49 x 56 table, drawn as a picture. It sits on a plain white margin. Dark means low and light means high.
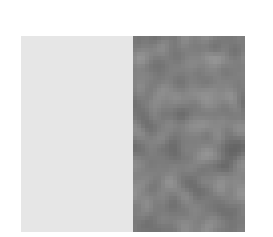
It is made of 1 by 2 panels. Panel 1,1: very high, flat. Panel 1,2: middling, blotchy, faint in contrast.
